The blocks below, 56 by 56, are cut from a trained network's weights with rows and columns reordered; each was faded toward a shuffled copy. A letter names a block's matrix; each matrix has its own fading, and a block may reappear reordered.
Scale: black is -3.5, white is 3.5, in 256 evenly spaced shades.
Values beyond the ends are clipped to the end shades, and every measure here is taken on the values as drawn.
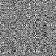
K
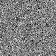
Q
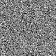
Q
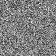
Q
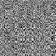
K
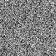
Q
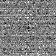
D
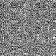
K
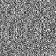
K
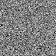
Q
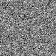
Q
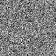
Q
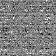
D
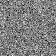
Q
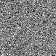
Q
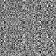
K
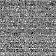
D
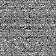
D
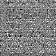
D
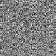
K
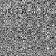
K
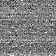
D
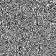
Q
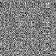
K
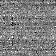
D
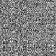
K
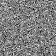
Q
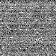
D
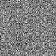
K
